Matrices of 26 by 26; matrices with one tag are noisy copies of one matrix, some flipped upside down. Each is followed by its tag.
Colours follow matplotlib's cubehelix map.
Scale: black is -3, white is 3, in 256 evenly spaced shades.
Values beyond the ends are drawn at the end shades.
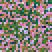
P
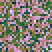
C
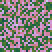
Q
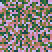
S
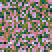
S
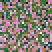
S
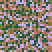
P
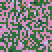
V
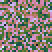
S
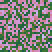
S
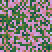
C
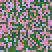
V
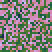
S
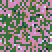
C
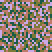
V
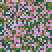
Q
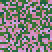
S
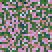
S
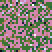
Q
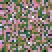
S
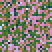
C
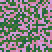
P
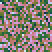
S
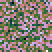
P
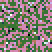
P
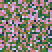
S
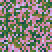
C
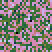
C
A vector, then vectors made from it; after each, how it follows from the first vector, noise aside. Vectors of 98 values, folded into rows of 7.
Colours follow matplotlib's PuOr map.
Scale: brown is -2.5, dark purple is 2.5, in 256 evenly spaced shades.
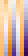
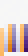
partly zeroed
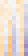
shrunk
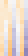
shrunk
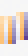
partly zeroed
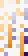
partly zeroed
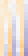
shrunk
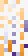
partly zeroed
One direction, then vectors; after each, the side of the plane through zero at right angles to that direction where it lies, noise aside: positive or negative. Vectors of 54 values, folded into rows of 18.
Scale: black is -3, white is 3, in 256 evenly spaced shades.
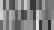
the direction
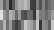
positive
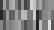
negative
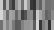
positive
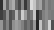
negative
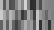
positive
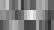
positive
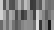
positive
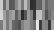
positive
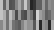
positive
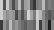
positive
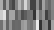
positive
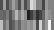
negative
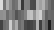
positive
